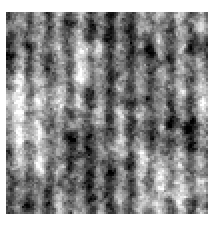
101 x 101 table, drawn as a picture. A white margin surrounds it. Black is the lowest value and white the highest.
Overall the values sit about 50% of the way up the scale. No overall slope runs across the table. No single row or column stands out from its neighbours. The values follow a bell shape. Stripes running up and down repeat 10 times from left to right.
